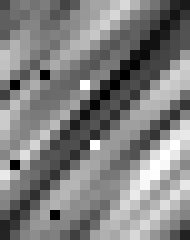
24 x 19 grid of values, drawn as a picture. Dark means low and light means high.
On average the colour sits 50% of the way up the scale. No single row or column stands out from its neighbours. Six lone cells stand out: two far higher and four far lower than their neighbours. The values follow a bell shape.
